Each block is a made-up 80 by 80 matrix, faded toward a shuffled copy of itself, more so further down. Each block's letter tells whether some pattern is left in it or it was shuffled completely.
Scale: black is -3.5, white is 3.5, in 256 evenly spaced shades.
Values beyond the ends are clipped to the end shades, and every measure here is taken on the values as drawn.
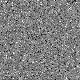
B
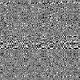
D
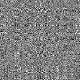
D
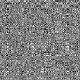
D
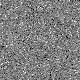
B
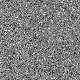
B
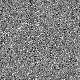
B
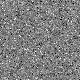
B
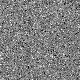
B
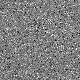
B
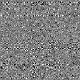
D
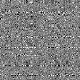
D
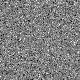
B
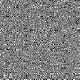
D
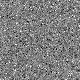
B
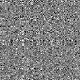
D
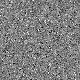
B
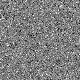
B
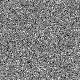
B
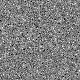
B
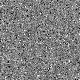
B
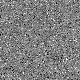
B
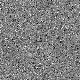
B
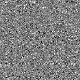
D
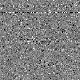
D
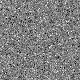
B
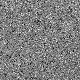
B
